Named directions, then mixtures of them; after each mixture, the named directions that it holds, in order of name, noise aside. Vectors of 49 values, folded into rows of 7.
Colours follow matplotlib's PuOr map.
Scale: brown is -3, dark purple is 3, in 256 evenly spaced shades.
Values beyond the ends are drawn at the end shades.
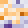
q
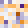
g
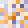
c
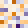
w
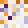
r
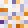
w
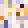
g, q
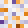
w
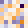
c, g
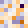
c, g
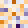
w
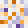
c, w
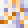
c, w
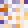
r, w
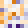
q, w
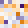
g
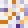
c, w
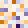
w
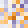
c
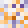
c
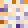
r, w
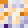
q, r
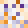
c, r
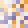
c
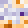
q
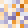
c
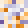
g, w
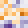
q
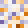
w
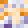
q, r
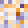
g
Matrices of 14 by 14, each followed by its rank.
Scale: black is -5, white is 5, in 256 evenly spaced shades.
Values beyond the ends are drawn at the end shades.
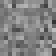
three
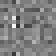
three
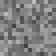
full rank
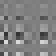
one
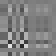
one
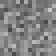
full rank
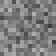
full rank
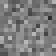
full rank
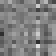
three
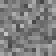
full rank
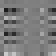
one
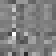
three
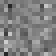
three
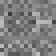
three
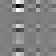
one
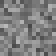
full rank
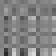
one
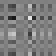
one
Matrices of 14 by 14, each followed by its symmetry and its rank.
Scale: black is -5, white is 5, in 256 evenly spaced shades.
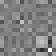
symmetric, rank three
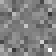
symmetric, rank three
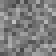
neither, full rank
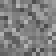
antisymmetric, full rank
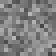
neither, full rank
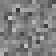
antisymmetric, full rank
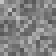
symmetric, full rank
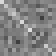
symmetric, full rank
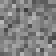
neither, full rank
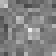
symmetric, rank three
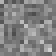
symmetric, rank three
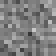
antisymmetric, full rank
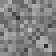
symmetric, full rank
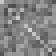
symmetric, full rank
